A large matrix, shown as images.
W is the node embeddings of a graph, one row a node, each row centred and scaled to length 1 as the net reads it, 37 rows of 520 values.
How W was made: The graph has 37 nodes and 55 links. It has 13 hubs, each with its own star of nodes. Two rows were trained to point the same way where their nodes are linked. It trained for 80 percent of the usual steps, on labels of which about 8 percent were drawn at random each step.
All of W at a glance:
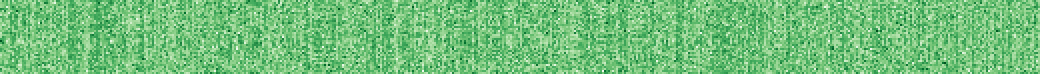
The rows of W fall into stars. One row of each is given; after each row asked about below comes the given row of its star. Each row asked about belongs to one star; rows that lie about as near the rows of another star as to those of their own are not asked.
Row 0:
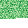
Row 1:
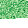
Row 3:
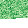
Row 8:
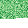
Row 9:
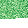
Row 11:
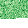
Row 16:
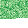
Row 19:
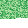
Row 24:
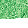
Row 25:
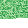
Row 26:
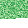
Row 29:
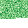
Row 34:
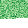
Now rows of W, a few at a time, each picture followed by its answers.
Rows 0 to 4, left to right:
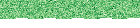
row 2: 16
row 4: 19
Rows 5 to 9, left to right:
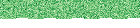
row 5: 25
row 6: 3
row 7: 9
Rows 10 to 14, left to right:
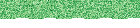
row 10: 11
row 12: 34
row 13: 0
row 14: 8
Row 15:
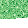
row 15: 1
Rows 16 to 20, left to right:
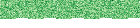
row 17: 26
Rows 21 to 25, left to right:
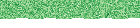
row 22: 1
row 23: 16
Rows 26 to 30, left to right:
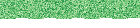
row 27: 29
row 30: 9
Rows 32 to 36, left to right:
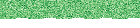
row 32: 19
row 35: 25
